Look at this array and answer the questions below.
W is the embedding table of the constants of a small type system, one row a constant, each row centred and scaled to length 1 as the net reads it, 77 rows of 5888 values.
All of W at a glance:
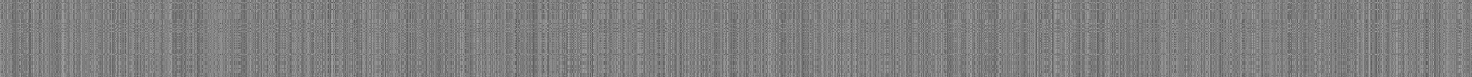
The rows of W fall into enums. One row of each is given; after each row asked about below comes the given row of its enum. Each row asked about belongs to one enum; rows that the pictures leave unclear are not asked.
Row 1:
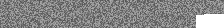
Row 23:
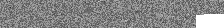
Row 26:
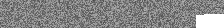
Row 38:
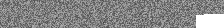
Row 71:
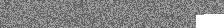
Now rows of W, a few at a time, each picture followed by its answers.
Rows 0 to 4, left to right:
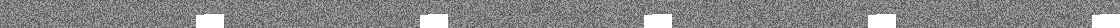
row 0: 1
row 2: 23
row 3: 26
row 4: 71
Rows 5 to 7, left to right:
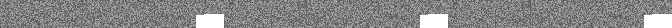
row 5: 1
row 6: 71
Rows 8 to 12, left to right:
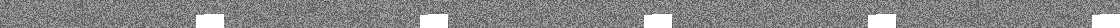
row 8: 71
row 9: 23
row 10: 1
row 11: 1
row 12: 71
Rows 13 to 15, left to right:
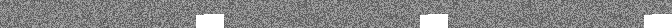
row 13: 38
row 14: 71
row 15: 71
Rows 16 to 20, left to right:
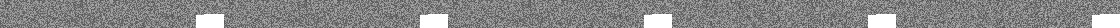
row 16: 71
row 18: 71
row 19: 26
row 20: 38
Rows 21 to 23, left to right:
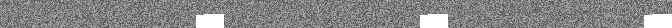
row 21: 38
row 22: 38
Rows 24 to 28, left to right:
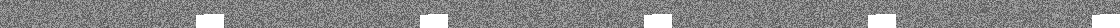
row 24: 38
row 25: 1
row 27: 38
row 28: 23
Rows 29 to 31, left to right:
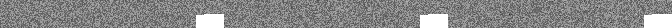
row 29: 1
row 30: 26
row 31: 23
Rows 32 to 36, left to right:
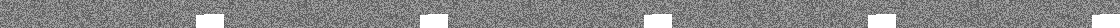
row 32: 26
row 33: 71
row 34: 71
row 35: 26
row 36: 71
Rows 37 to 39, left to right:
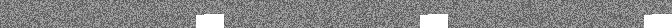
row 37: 1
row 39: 71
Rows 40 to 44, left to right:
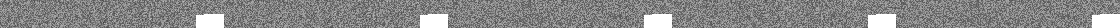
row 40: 38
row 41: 38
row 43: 26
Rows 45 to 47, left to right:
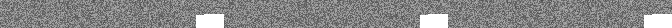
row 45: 26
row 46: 71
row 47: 26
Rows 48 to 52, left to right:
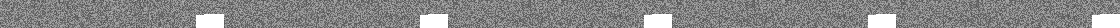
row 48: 26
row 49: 1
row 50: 71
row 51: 71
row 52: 71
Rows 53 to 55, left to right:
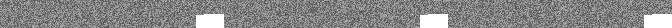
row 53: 38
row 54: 23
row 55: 26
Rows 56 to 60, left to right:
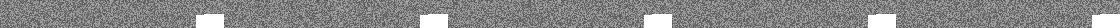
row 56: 1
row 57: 26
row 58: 71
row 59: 1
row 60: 1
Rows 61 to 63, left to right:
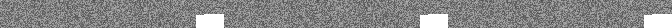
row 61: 26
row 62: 26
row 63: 26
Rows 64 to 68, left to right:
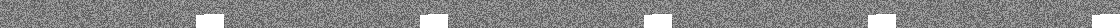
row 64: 26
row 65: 1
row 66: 1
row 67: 1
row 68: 26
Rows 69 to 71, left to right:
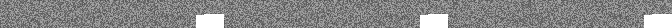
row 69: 1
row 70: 1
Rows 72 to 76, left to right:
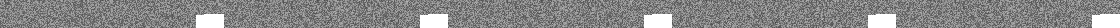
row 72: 71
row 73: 26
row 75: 38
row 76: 26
